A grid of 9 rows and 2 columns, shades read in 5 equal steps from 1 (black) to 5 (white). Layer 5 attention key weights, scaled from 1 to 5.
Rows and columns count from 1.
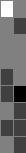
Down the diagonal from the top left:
5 2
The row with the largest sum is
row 1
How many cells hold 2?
7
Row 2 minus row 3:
0 -1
